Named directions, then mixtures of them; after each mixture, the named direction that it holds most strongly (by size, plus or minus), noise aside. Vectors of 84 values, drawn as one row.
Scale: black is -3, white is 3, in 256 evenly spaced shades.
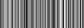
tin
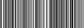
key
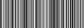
key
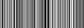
key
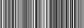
key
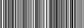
key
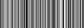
tin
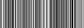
key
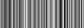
tin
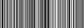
key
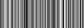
tin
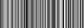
tin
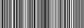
key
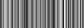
tin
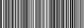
key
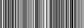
key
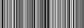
key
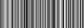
tin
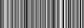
tin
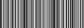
tin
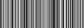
tin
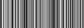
tin
